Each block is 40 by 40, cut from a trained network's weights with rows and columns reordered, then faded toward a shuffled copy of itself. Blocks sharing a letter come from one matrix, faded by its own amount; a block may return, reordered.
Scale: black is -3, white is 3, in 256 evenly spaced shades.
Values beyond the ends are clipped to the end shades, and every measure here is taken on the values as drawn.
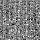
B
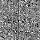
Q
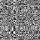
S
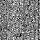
Q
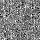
Q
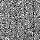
Q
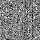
Q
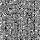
B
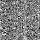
Q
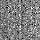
B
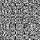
S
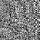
S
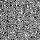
Q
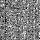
Q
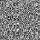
S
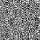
S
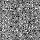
Q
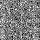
Q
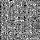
B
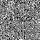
Q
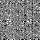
B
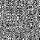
S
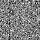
Q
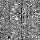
B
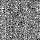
Q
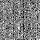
B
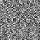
S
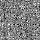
Q
